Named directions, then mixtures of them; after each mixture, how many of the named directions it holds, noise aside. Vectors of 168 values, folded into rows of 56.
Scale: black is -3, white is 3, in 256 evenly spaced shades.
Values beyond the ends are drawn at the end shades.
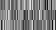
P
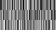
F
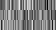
two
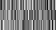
two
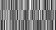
two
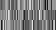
one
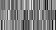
one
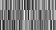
two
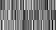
two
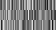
two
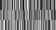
one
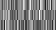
two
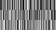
one
